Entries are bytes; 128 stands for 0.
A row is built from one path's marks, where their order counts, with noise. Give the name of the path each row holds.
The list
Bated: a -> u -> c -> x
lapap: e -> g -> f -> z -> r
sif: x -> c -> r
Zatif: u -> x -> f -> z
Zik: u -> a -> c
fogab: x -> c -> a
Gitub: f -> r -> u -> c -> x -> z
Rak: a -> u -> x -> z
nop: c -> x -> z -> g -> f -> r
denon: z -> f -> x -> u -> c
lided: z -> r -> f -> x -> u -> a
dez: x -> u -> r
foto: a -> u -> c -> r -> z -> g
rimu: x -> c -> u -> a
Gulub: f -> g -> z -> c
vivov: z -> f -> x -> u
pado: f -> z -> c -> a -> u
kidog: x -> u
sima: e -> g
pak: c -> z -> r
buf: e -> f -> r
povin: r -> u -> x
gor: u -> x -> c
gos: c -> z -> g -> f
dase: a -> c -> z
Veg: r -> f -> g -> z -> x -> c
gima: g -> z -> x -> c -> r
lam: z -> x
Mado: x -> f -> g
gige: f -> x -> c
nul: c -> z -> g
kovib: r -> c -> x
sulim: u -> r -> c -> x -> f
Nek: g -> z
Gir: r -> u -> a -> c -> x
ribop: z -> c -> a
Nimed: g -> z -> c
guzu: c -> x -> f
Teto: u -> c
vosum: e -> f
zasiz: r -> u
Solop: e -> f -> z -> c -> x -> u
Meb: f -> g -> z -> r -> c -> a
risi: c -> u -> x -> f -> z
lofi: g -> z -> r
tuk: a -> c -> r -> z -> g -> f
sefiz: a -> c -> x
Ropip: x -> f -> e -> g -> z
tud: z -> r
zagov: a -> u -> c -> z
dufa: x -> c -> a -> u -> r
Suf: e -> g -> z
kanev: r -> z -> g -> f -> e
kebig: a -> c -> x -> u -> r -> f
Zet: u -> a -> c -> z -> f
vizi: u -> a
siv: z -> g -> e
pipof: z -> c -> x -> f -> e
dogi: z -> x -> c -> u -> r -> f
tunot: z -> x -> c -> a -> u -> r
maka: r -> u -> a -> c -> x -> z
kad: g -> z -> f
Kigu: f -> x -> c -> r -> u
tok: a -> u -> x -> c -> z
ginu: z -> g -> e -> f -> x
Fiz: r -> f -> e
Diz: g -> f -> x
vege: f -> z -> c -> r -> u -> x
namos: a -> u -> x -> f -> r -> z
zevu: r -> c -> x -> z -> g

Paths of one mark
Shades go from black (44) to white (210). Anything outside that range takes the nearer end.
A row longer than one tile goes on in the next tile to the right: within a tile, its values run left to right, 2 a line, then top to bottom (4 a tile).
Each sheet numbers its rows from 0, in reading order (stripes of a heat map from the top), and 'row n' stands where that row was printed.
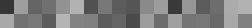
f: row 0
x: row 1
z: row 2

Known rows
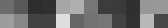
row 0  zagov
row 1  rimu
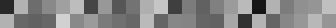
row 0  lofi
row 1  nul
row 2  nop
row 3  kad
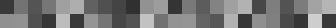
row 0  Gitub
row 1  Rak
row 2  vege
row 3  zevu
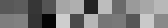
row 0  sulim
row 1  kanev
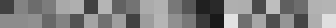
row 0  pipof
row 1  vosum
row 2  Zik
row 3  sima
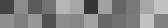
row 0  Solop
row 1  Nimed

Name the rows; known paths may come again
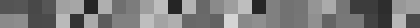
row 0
tunot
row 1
Nek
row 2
lofi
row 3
vivov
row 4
rimu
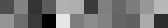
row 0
zasiz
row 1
nop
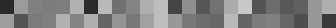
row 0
Diz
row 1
siv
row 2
nul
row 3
guzu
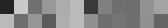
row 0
lapap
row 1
lam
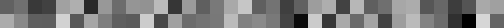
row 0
dase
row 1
Veg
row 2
Nimed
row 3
kovib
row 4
vosum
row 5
povin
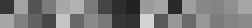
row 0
tud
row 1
Bated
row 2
Ropip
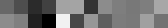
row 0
Gir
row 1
Mado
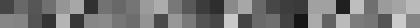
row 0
Kigu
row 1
denon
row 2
sefiz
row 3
gor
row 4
kanev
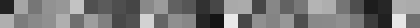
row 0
Gulub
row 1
namos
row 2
maka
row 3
Solop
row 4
Zik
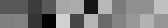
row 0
sulim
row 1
kad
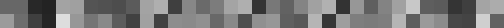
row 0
vizi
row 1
risi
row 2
pipof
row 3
vege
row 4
gos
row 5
Zet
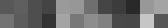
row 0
kidog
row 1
tok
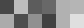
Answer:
sima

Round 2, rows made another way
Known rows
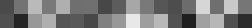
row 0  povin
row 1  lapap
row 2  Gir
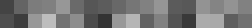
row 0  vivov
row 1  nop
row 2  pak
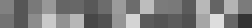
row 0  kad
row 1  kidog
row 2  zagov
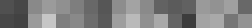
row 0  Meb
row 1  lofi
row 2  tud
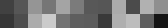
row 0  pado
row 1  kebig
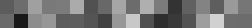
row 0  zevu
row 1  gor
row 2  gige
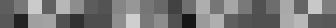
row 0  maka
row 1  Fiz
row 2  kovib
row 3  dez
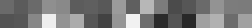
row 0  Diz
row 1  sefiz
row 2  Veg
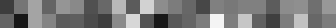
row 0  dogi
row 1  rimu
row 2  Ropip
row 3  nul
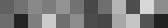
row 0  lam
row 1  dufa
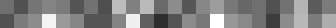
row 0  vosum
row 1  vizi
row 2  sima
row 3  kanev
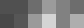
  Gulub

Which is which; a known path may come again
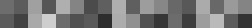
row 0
namos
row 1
sulim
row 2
Zet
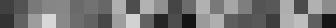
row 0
Solop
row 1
tok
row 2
kovib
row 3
kebig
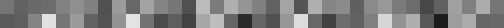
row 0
Mado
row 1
dase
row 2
foto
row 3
Rak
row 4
Nek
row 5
lided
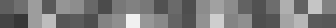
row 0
risi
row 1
vosum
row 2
Nimed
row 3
dez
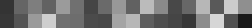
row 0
gige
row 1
sif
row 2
rimu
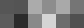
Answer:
ribop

